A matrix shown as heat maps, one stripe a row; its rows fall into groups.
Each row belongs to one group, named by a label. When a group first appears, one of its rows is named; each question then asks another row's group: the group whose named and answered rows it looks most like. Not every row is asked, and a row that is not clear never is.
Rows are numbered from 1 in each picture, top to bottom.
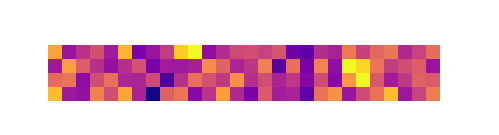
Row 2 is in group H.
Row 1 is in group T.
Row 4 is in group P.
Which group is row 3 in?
H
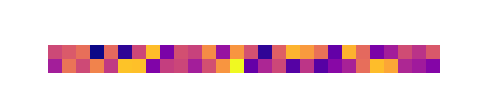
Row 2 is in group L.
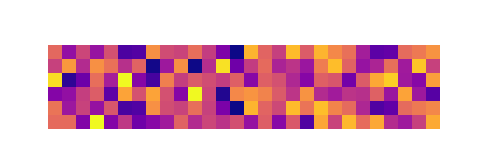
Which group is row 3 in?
P
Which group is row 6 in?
H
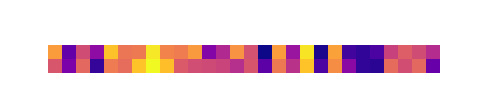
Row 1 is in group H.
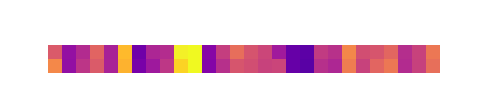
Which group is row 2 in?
T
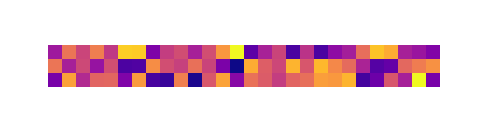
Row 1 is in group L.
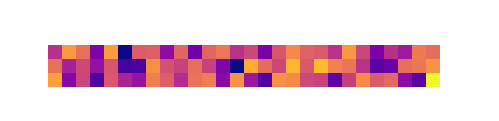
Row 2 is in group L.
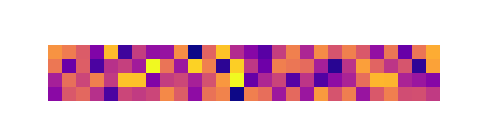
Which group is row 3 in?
L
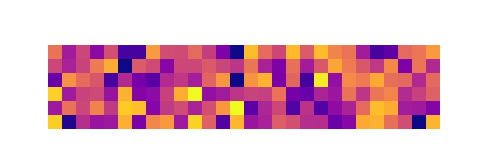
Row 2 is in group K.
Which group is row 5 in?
L
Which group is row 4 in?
T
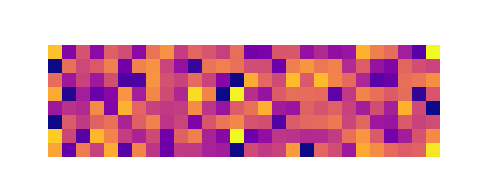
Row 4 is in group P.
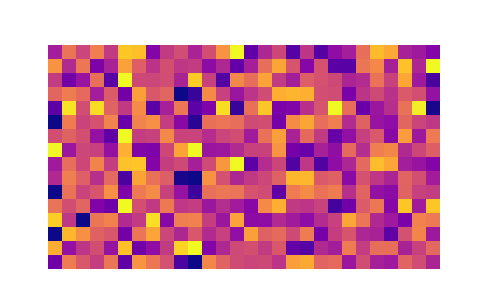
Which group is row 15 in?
T
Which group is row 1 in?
L
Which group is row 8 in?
T
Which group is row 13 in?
H
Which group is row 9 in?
L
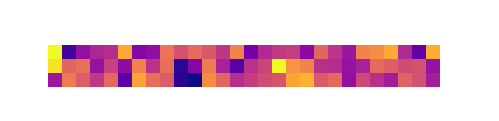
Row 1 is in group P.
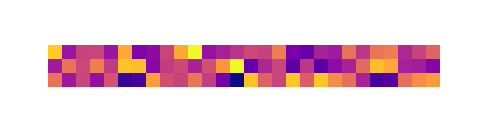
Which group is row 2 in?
L
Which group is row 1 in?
T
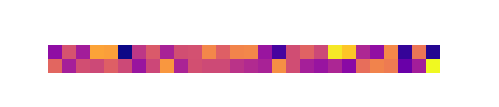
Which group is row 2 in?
P
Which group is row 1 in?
K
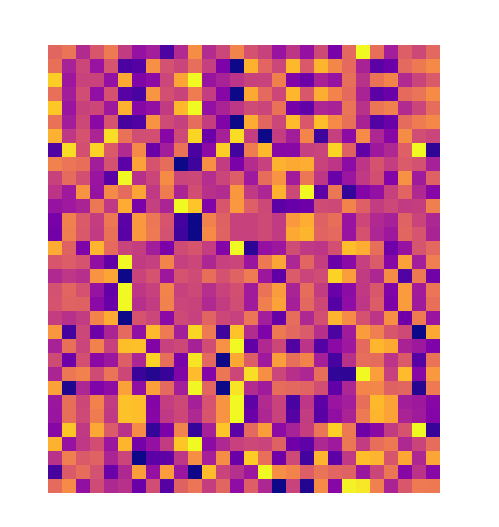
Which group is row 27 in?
L
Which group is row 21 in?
P
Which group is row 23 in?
P
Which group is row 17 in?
K
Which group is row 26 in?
L
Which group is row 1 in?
H
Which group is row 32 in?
H
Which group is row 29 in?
T
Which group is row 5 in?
T
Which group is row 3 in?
T
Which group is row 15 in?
H
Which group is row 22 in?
L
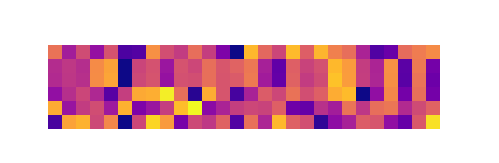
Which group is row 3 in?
K
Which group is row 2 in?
K
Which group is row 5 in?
T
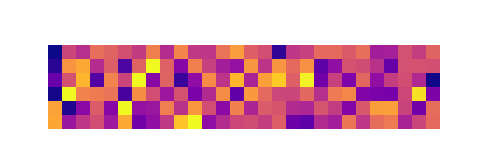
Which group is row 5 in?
P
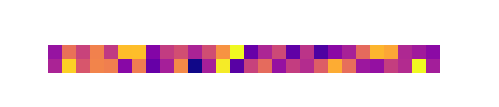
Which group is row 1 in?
L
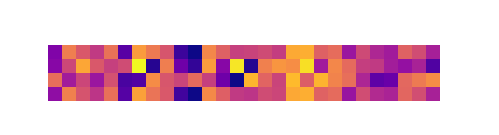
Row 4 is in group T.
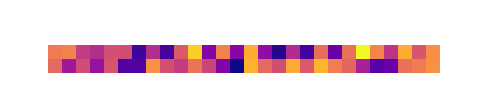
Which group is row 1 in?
H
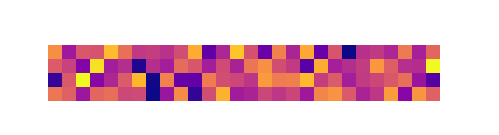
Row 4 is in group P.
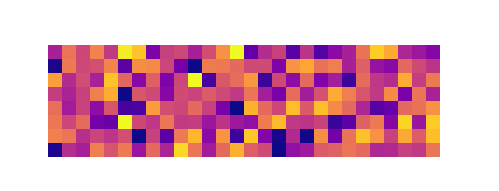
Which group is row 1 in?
L
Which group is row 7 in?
H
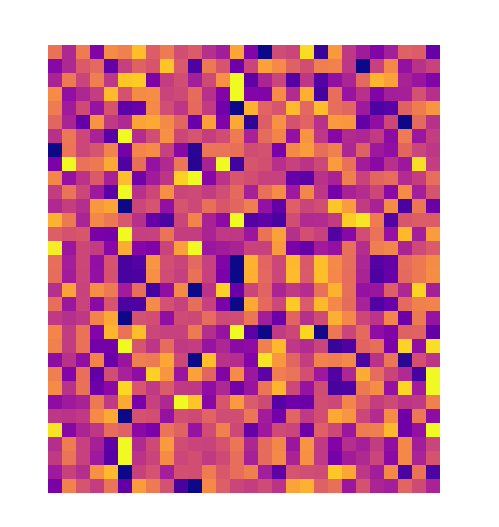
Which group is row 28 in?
P
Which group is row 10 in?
T
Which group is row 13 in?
H
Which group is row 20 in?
K
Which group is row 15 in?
T
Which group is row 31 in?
K
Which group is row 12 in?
K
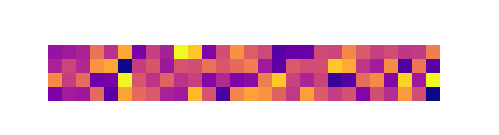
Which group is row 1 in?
T
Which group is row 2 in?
K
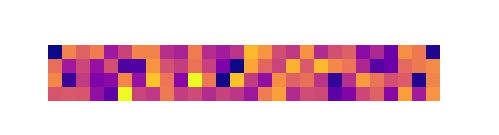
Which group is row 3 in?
P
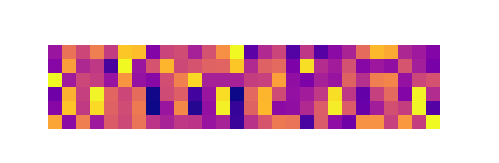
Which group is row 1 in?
L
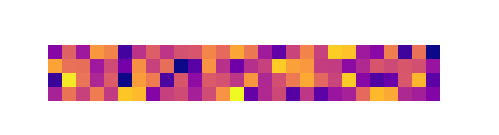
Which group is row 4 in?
L
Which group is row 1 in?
K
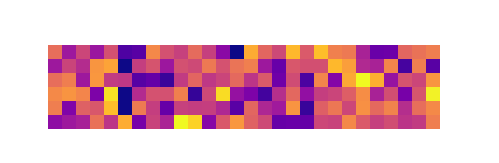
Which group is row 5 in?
K
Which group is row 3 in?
H
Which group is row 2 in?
K
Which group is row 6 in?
T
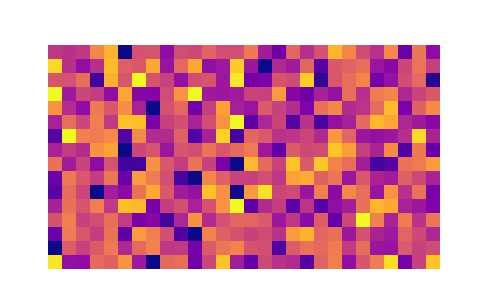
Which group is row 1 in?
K
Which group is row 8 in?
K
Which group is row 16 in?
P
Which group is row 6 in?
L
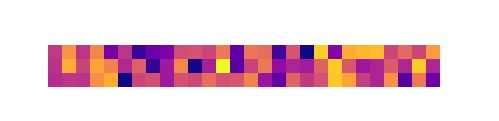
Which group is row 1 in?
H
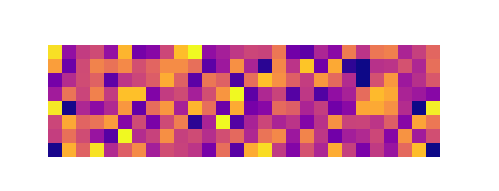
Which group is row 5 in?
P
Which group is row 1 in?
T
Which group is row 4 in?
L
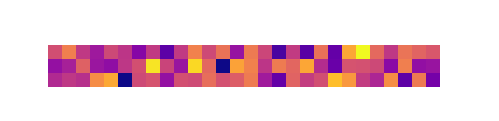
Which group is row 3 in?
K
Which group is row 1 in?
H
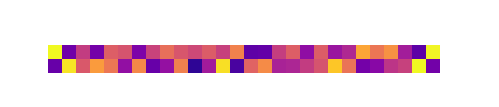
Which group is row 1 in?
P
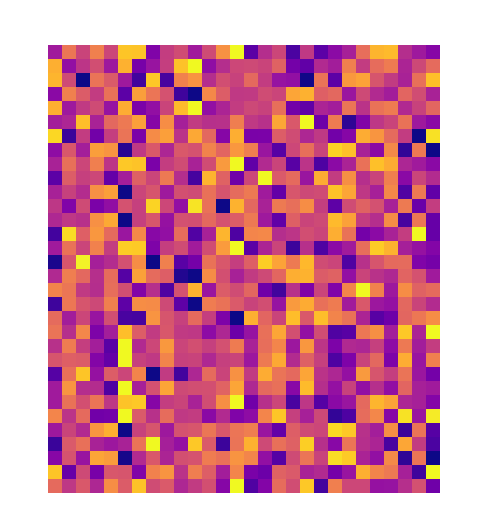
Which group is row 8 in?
K
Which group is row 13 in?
K
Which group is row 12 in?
P
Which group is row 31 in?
P
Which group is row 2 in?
T
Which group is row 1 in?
L
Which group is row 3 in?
H
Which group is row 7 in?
P
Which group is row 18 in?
H
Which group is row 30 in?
K
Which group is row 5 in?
T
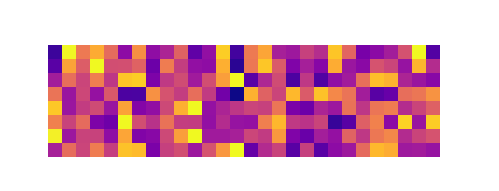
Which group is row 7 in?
T
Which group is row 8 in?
L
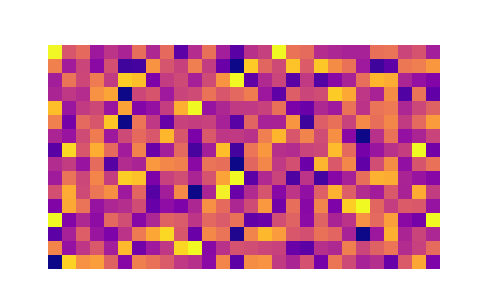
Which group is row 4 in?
K
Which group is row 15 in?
T
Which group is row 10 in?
L
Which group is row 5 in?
T
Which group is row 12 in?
H
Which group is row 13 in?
P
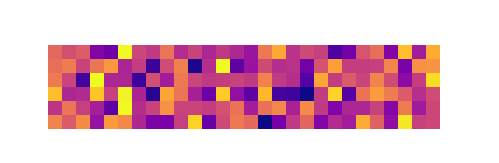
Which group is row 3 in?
H
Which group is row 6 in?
H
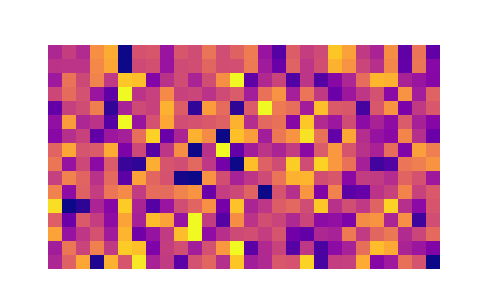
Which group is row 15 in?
L
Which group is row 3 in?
L
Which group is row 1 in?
K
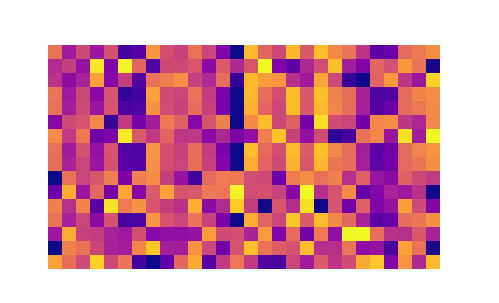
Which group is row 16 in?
H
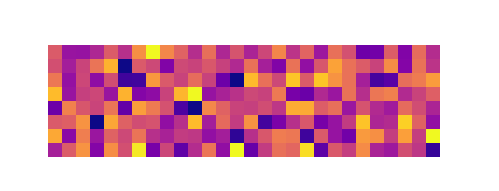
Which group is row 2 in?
K
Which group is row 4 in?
T
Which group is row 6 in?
H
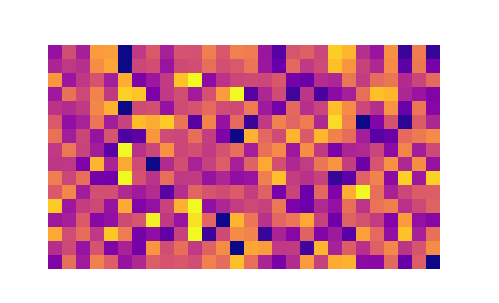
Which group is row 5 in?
K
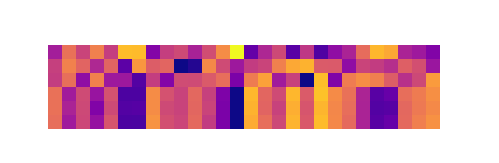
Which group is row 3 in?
H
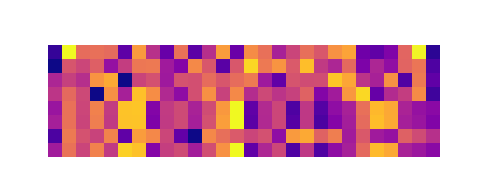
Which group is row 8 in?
L
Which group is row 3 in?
K
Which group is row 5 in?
L
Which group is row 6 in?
L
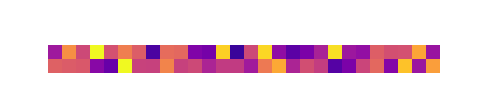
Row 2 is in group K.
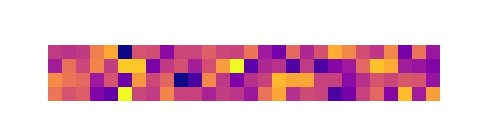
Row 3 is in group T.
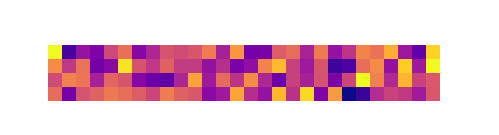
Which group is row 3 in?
H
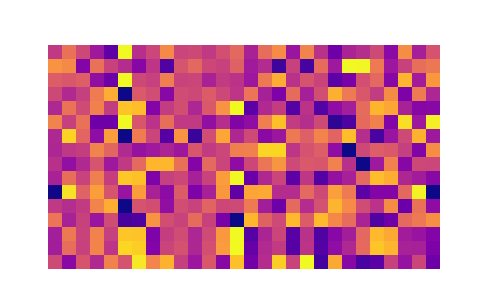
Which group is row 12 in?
K
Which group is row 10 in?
L
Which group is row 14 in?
L
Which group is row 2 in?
H
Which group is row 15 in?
L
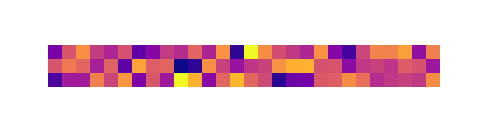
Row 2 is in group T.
